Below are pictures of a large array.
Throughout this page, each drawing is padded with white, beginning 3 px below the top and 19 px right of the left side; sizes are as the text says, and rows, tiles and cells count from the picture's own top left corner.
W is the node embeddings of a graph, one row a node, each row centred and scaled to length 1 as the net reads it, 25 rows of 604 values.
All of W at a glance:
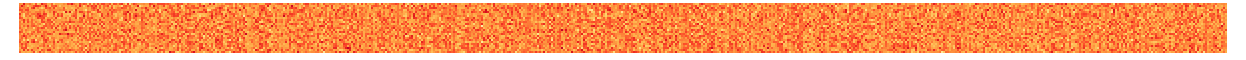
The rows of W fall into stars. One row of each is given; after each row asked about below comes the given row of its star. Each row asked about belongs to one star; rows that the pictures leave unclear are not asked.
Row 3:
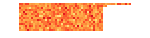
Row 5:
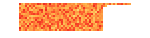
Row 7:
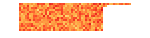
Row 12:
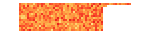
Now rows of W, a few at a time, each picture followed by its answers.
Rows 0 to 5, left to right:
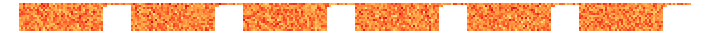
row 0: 12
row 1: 7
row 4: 3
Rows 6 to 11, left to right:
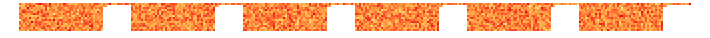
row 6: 5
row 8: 3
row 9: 12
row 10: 7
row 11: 12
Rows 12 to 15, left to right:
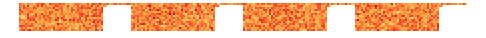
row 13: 3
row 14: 7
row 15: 12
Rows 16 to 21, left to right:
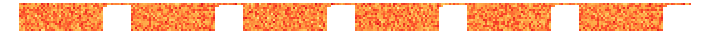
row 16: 3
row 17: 3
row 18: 7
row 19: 5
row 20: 3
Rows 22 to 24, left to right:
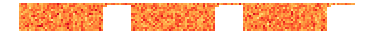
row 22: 3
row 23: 12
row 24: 7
